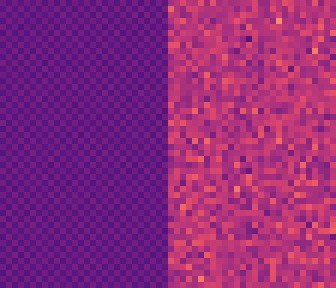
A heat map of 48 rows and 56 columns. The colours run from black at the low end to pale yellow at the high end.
The table splits into one row of 2 panels. Panel 1,1: low, checkered, faint in contrast. Panel 1,2: middling, fine-grained.
